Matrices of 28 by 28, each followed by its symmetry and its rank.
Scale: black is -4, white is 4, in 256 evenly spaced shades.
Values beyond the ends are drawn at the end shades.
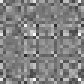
symmetric, rank three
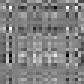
neither, rank two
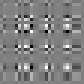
symmetric, rank one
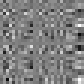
neither, rank three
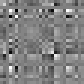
symmetric, rank two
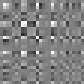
symmetric, rank two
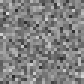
neither, full rank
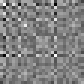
symmetric, rank three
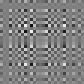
symmetric, rank one
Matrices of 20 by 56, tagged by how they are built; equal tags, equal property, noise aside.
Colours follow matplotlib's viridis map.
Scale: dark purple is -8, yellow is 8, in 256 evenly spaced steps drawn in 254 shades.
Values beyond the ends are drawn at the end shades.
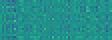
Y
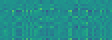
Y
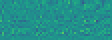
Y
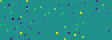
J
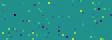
J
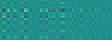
Y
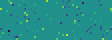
J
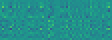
Y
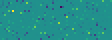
J
